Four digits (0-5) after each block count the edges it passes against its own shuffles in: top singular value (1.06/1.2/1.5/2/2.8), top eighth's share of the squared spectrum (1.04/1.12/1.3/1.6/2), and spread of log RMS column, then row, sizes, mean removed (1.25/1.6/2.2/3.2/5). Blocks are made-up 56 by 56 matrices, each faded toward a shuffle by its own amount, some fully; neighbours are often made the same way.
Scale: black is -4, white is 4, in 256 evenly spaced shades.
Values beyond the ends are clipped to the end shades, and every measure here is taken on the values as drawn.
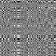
5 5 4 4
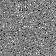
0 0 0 0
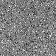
0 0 0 0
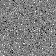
2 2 0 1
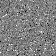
0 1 0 0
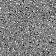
2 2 0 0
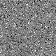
0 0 0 0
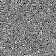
3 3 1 1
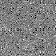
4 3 1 1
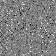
2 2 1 0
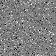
2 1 0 0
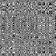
4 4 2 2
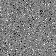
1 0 0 0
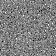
0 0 0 0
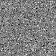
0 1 0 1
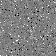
0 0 0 0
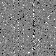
2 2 2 0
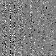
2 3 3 0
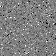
1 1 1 0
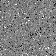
0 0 0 0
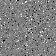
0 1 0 0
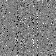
2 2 2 0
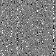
2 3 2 0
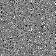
1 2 2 0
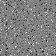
1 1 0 0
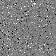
0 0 1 0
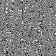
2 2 2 0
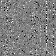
2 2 2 0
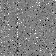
2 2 1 0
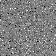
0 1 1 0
